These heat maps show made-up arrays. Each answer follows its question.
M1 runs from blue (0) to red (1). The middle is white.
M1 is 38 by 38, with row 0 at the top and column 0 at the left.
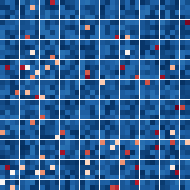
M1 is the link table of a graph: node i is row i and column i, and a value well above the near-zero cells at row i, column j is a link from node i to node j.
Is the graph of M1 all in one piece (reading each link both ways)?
yes
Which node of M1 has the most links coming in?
node 17
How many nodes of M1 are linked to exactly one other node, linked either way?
1
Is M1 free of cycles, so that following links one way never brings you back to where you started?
yes
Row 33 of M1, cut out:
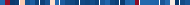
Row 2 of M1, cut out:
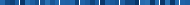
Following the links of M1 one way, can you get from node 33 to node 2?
yes
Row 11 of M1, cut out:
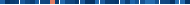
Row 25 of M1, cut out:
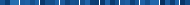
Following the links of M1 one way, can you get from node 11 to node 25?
yes
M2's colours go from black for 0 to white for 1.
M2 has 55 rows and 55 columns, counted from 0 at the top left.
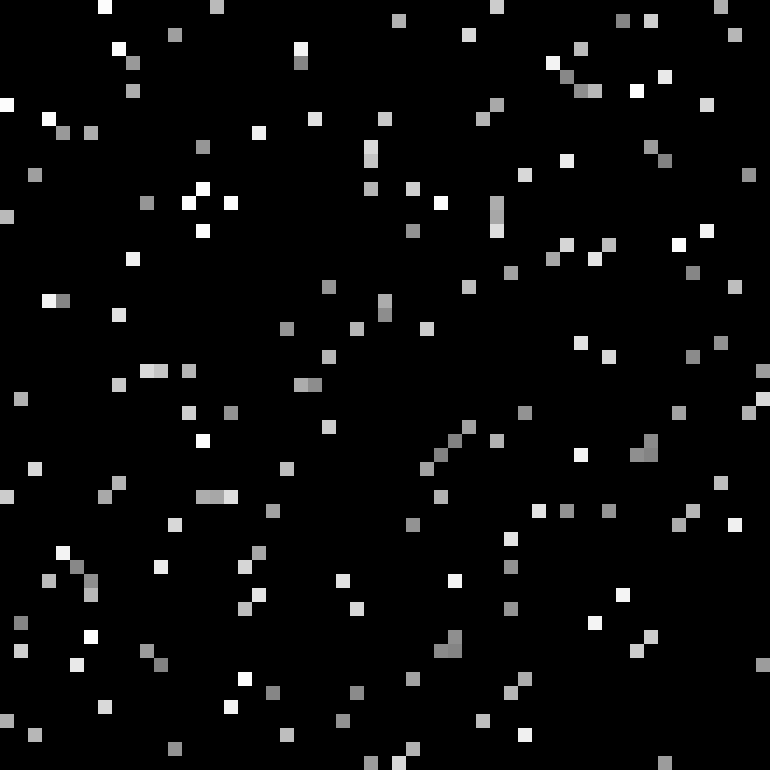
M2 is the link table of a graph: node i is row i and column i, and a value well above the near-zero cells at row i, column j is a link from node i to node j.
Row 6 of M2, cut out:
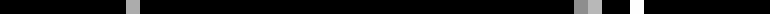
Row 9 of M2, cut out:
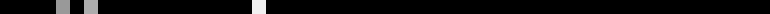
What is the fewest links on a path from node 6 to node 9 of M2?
1
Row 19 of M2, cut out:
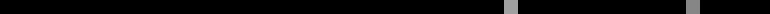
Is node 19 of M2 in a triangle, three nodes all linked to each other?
yes
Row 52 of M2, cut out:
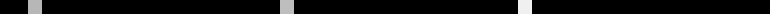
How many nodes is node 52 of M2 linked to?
3
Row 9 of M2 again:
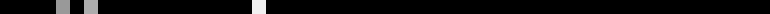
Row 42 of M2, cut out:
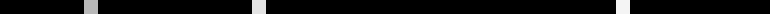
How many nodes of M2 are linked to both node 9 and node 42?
2
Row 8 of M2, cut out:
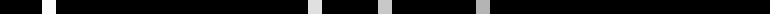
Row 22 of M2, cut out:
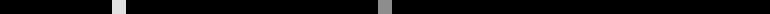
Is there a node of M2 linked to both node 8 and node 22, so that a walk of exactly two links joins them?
yes
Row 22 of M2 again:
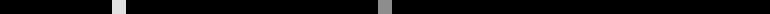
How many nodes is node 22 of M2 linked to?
2
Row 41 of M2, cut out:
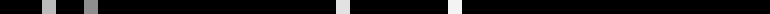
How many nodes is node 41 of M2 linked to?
4
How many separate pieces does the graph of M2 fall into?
1
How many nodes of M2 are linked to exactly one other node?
1
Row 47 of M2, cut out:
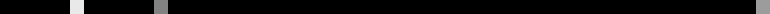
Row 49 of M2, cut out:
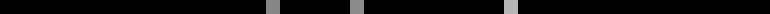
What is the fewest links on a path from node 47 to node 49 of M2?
4
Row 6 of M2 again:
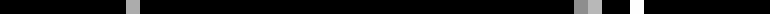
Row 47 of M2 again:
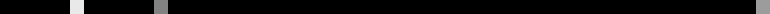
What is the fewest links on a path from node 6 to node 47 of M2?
6
